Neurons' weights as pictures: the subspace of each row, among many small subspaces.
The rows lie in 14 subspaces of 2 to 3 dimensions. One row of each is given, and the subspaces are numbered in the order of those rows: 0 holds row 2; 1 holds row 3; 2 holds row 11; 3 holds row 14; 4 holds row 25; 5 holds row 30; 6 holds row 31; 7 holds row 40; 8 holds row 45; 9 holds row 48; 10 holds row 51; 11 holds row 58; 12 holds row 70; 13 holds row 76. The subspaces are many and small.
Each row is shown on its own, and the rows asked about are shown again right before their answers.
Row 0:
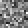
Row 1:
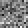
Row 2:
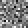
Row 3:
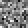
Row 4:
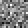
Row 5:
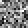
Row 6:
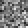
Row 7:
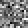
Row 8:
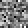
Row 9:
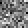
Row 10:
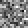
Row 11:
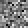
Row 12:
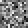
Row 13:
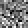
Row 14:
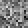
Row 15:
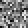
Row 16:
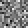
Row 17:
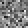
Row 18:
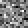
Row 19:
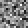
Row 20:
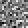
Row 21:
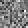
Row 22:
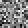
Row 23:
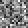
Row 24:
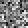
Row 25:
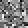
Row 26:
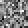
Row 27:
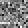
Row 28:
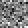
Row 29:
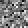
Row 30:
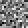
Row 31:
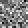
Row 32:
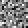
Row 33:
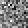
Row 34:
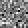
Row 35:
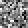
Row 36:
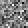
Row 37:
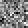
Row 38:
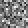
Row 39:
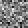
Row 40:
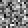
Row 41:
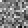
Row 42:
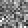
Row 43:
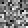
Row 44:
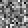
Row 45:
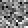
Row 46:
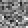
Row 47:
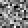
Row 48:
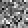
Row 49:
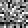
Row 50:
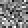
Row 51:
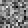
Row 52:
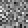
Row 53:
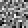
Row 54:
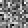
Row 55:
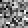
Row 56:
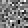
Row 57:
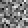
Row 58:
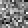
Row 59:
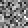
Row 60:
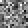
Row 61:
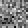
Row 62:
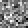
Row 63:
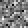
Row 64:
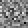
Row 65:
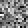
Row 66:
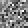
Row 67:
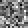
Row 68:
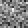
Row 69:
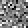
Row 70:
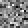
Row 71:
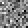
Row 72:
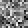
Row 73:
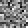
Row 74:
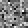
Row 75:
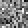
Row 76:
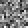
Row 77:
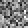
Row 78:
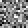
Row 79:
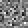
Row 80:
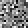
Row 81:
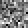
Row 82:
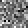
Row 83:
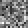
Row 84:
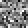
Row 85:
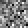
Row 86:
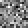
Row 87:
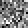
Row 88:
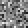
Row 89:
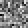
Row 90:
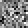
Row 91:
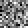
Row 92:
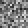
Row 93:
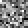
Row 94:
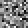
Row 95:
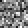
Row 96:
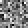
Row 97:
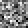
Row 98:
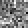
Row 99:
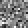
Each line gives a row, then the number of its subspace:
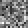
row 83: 10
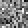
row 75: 9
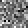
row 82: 0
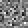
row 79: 4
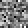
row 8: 1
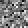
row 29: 2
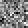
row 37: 4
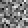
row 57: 9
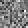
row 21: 6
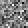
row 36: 2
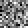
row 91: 4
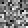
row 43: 13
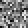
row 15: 1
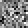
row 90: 4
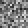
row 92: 1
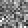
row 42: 4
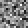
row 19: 9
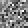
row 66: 2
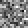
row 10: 12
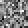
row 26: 13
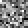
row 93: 12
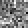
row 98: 11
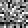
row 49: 3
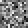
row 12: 10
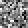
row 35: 1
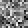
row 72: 3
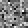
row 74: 4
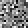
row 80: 1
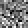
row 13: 6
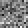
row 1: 10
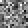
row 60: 10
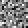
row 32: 5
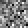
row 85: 2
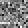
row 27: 10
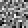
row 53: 5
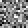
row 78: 0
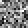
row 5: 0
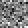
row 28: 8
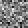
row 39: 8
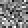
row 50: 6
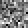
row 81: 11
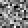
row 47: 12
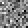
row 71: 6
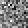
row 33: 0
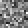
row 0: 11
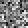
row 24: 13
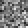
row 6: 5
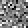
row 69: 0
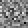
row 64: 4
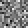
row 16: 6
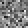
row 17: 6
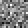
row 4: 3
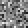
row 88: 13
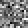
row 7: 12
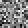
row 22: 0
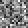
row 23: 7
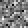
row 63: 2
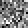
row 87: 9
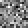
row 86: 12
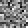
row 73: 3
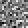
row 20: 5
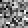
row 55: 11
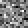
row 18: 12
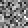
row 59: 3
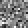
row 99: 13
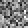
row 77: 3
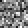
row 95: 5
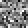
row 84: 1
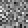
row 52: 4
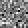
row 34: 13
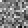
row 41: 5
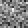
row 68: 8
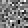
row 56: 2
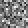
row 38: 9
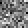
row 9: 11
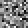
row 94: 9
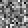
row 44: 7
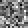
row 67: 10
